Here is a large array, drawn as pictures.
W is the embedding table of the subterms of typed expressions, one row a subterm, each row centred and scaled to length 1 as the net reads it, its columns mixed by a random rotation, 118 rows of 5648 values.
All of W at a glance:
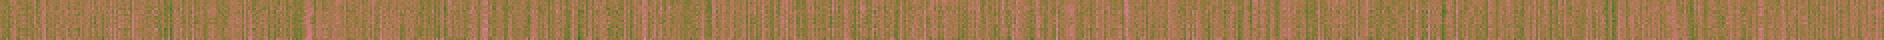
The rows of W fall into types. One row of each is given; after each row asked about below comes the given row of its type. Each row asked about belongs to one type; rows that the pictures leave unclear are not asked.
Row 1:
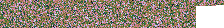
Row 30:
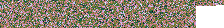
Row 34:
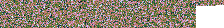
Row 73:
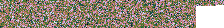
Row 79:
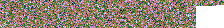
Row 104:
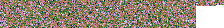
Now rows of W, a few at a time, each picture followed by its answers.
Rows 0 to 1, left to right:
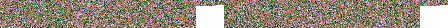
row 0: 79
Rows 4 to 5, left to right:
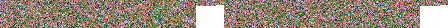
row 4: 104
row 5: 30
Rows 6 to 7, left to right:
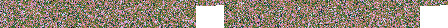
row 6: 104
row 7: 1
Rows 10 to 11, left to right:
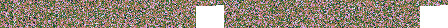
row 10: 1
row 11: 30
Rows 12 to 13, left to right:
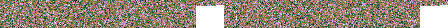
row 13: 104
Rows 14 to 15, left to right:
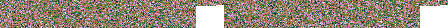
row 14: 30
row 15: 1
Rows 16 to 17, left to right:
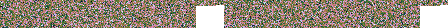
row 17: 79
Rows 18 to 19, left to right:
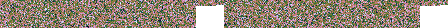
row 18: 79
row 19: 73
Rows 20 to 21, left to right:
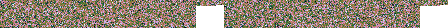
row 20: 1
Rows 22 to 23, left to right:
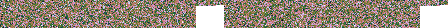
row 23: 34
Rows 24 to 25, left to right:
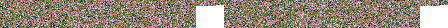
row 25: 34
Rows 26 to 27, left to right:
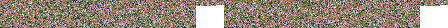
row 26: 104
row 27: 1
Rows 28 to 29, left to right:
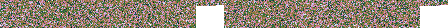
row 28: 104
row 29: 79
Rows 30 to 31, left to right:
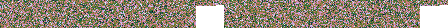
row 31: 34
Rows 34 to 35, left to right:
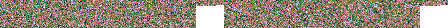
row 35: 30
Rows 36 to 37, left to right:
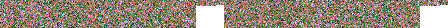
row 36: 104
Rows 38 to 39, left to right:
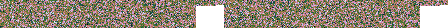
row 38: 73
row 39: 34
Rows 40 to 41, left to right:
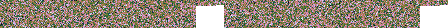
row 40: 73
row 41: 34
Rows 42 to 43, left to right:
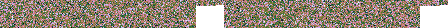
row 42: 104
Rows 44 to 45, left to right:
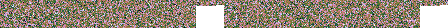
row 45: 104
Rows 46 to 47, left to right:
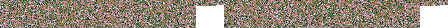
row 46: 79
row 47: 73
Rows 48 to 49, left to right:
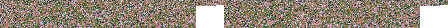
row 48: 30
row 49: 34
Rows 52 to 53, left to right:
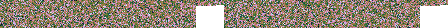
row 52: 73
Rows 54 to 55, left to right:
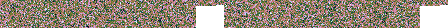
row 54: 79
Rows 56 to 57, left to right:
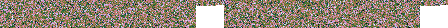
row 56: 104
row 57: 1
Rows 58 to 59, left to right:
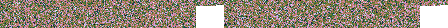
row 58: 1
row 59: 73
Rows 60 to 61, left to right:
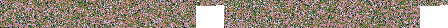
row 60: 1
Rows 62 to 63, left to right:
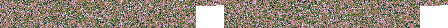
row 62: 30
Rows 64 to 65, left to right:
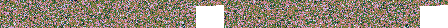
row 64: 79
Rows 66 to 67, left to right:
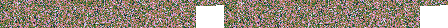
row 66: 1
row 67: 1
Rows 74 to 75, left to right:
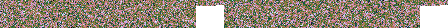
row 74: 104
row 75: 73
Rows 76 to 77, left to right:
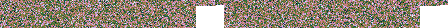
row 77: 79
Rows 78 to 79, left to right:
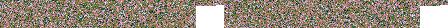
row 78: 30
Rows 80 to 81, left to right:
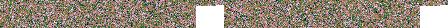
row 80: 73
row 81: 30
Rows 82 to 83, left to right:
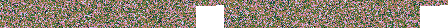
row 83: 34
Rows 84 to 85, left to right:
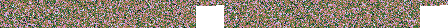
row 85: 104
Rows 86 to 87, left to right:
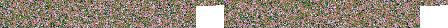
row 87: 1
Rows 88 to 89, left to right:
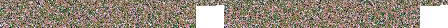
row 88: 104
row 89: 79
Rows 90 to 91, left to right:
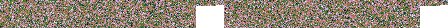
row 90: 73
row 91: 79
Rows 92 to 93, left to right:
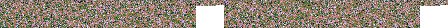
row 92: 34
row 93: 1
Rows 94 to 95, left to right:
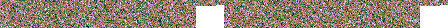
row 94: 79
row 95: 104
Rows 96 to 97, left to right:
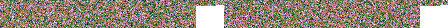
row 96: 73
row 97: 79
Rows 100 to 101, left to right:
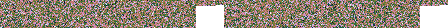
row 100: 34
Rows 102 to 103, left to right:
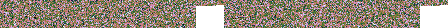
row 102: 79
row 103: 34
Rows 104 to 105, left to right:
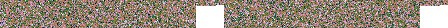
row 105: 34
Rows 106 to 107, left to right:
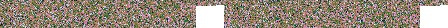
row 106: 73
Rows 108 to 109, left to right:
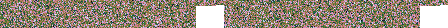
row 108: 1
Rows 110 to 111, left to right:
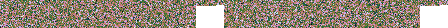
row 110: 79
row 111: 73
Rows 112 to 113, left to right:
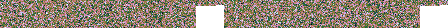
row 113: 73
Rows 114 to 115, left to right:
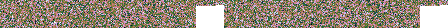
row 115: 73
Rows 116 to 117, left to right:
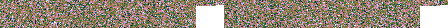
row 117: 1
